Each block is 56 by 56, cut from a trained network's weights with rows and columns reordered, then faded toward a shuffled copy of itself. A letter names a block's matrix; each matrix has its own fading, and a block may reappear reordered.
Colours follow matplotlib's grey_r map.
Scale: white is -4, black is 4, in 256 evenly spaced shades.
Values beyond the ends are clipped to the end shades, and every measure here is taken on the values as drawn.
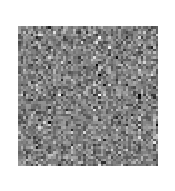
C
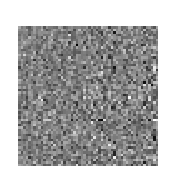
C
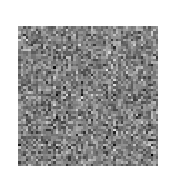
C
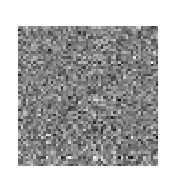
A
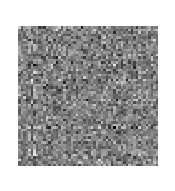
A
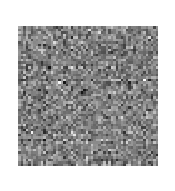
A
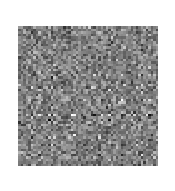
A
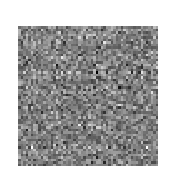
A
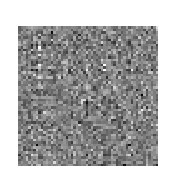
C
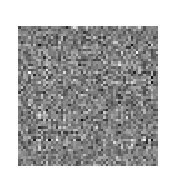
A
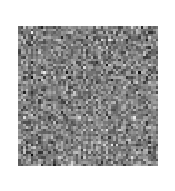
A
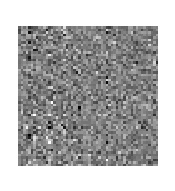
C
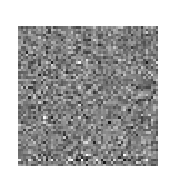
A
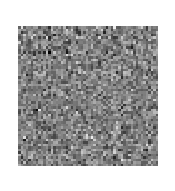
A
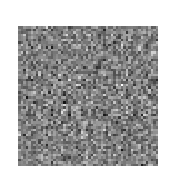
A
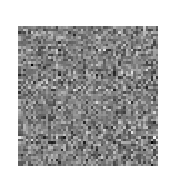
A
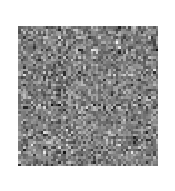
A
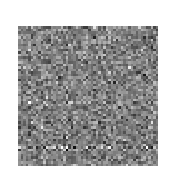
A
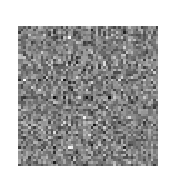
A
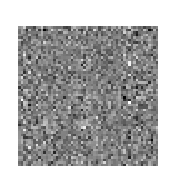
C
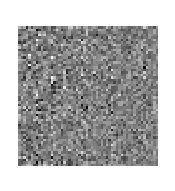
C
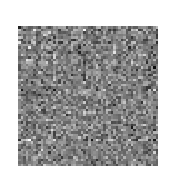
A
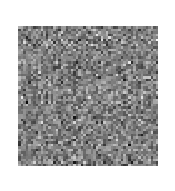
A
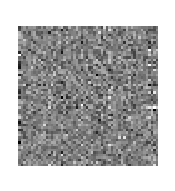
C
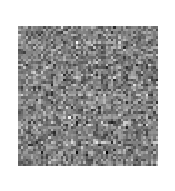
A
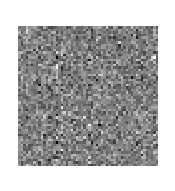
C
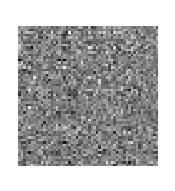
A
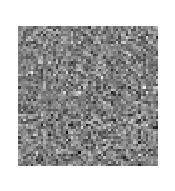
A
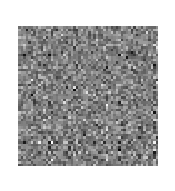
C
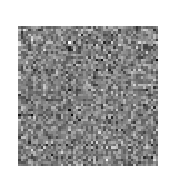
A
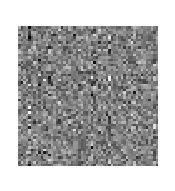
C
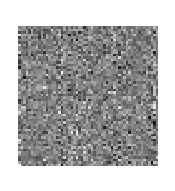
C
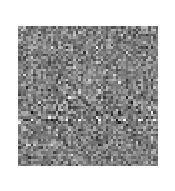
A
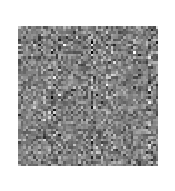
C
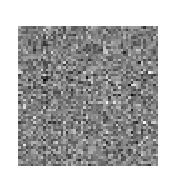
A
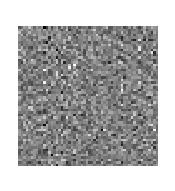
C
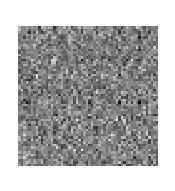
A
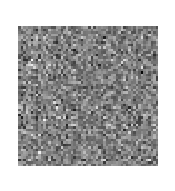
A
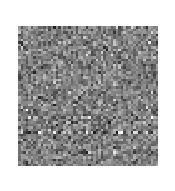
A
